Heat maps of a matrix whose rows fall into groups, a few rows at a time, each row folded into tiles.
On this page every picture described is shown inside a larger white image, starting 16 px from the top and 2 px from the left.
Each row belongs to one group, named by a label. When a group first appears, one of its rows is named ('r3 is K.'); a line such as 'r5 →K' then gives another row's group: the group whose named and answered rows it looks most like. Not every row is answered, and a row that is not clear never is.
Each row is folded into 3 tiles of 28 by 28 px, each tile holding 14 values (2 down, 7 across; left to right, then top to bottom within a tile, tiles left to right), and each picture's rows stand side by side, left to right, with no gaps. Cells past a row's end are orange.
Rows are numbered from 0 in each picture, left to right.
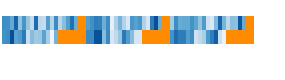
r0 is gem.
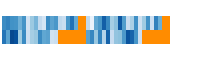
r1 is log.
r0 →gem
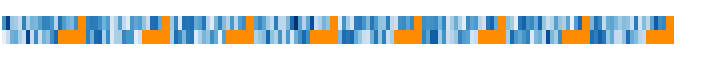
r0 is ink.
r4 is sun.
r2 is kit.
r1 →gem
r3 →ink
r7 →gem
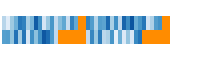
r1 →ink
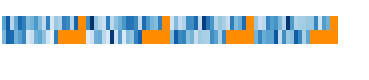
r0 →kit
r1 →ink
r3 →log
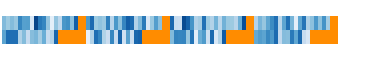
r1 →ink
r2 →kit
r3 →log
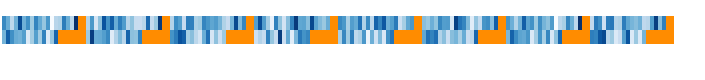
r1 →kit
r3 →ink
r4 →ink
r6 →kit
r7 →sun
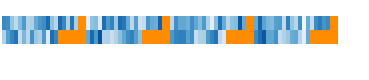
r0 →ink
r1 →sun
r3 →gem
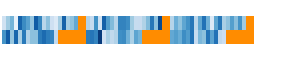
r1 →sun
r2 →log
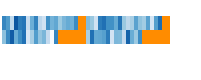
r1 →kit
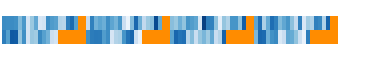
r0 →gem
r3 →kit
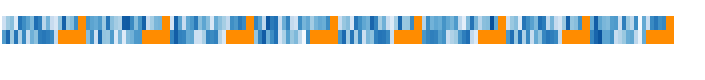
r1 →ink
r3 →kit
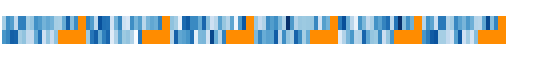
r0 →sun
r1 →kit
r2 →kit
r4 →ink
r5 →sun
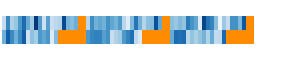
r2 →sun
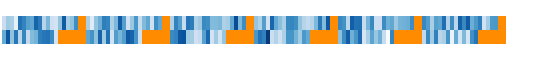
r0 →log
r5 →ink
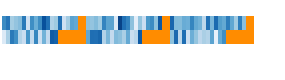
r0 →ink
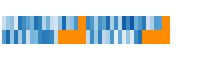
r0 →log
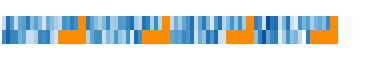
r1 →ink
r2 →log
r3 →kit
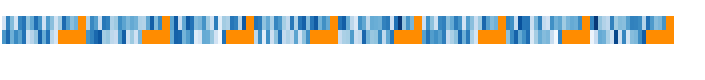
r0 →log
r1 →sun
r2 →kit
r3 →ink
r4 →ink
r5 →log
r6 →kit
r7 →ink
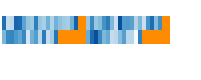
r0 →kit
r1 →sun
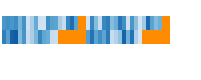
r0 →gem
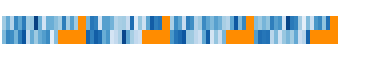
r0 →log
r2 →sun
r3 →sun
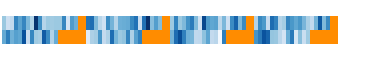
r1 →ink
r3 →sun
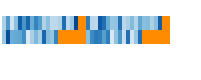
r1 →kit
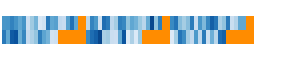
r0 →gem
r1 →sun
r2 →ink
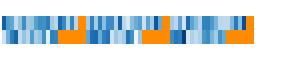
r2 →sun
